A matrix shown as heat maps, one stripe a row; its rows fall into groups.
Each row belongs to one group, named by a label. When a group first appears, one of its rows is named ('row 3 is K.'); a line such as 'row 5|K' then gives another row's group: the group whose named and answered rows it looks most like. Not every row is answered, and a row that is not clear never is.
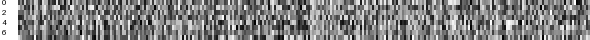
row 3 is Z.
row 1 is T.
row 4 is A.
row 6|A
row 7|A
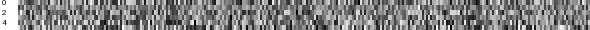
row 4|Z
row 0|T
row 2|A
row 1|Z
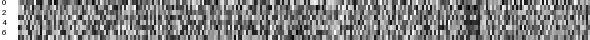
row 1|T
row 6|T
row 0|A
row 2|T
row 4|T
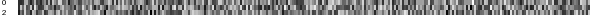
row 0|Z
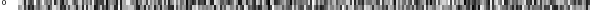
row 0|T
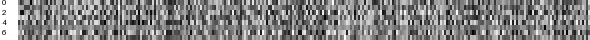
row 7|Z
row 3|T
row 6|T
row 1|T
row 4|Z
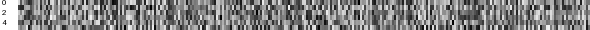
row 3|T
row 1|Z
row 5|T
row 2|T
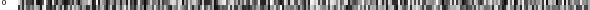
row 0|A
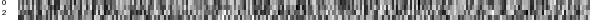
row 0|A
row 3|Z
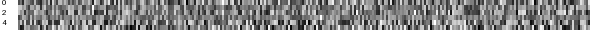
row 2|T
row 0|Z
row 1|T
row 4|A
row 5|Z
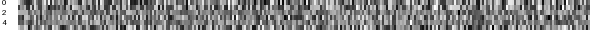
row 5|T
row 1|A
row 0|A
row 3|Z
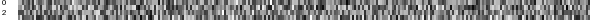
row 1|T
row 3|A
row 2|Z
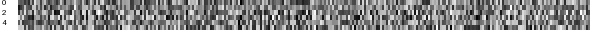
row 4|A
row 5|T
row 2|A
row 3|T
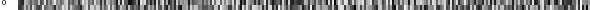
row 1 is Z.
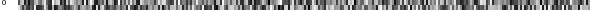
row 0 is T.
